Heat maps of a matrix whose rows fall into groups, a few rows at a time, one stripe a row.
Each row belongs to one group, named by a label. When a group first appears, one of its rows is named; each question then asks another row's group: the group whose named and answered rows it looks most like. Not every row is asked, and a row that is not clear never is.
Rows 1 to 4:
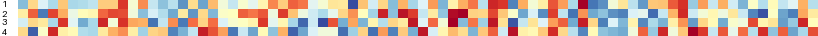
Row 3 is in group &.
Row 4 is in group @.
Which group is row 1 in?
&
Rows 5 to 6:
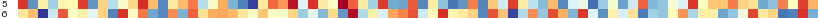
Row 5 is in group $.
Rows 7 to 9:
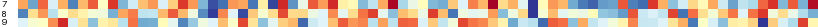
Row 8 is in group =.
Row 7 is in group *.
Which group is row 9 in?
&
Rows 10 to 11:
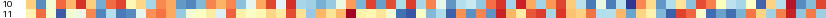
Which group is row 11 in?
$
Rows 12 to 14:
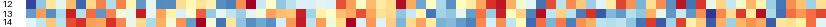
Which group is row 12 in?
*
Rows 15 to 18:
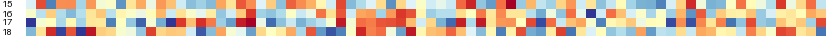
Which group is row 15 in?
&
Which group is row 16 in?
*
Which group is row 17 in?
*
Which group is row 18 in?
=
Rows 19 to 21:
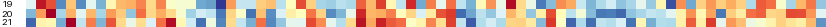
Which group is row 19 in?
=
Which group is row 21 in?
=
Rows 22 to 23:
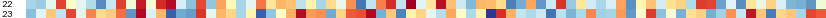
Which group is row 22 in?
@
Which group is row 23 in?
$
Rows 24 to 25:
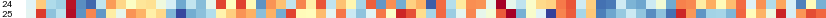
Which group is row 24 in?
&
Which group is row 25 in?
&
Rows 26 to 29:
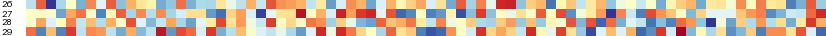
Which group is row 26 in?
&
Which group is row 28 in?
&
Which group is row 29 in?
*
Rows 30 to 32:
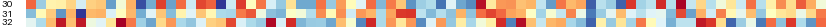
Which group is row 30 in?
*
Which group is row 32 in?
@
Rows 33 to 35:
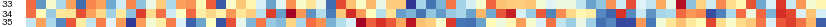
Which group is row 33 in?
*
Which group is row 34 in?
$
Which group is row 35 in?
=
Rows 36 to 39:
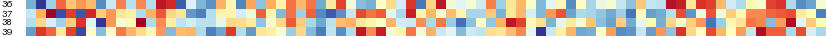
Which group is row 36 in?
@
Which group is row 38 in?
$
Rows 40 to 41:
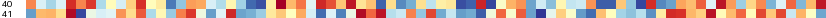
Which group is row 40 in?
$
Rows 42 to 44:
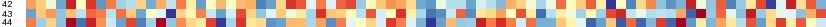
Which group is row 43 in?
*
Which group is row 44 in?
*
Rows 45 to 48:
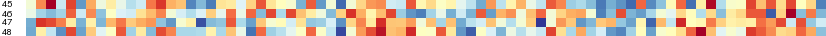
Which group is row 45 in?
=
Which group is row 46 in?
$
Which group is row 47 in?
=
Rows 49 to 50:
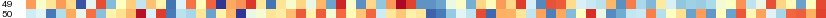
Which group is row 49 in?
*
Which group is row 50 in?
$
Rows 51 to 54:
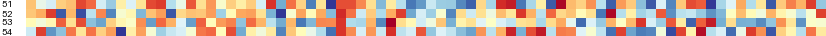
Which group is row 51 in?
$
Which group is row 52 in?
*
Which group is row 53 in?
@
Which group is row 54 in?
$
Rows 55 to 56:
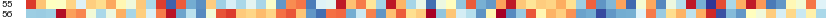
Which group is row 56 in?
@
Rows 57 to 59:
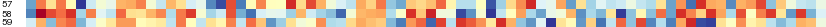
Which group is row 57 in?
=
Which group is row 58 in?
=
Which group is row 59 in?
&
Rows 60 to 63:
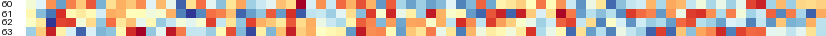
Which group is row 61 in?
@
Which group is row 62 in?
&
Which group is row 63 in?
=
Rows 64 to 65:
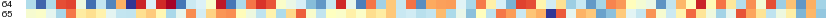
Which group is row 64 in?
@
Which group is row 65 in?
$
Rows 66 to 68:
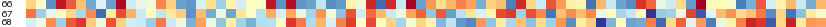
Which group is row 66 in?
@
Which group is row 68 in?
$
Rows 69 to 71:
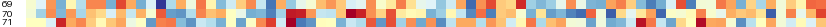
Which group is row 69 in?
*
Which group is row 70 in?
$
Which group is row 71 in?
@
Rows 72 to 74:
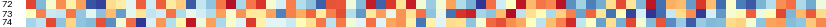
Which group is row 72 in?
@
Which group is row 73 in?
&
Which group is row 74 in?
*
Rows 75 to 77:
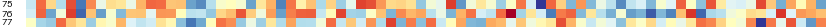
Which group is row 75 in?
=
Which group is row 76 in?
&
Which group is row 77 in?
@
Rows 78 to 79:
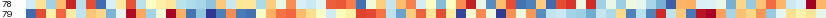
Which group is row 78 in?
&
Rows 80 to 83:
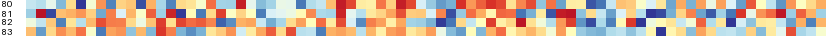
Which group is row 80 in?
*
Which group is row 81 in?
&
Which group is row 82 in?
*
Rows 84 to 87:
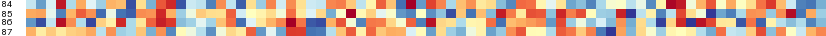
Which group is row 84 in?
@
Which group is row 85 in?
$
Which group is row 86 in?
@
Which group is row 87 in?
$
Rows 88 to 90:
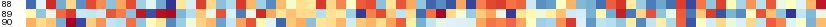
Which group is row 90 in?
*
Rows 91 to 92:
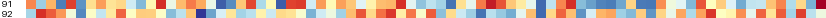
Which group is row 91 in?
*
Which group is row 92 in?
=
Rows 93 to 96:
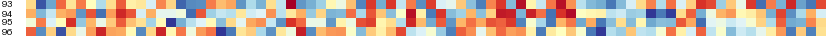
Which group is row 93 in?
@
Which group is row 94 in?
&
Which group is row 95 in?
&
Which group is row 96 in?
*
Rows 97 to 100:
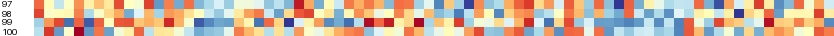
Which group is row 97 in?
$
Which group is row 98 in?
$
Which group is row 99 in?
=
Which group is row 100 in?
&
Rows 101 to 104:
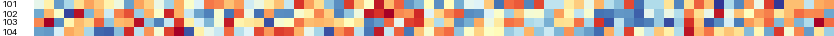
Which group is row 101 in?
$
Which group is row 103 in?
&
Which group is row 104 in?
@
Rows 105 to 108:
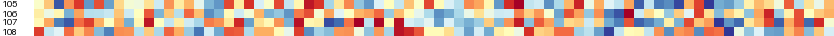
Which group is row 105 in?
&
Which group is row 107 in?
$
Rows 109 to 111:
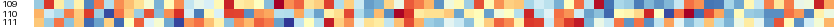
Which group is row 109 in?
&
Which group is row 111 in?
*
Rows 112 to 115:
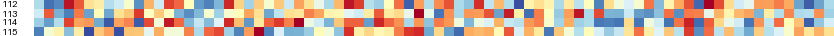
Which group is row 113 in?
&
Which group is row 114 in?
@
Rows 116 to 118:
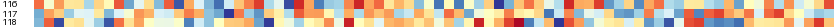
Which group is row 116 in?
$
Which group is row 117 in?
=
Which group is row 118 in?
&
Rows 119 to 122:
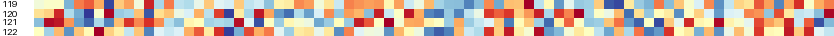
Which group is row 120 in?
*
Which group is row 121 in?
=
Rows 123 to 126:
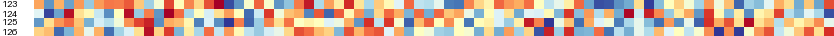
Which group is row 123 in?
*
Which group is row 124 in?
@
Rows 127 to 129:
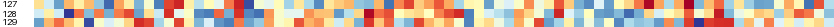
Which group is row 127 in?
@
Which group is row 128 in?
=
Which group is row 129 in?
=
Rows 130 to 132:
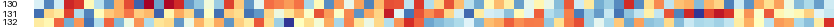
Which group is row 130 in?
@
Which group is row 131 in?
=
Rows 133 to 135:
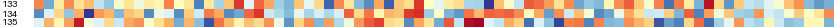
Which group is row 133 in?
@
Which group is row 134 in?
*
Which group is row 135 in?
&
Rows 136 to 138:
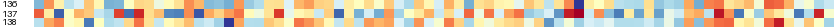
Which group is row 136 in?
=
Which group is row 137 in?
&
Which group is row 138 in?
=
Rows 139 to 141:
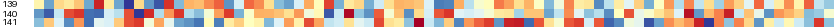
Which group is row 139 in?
*
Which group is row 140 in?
@
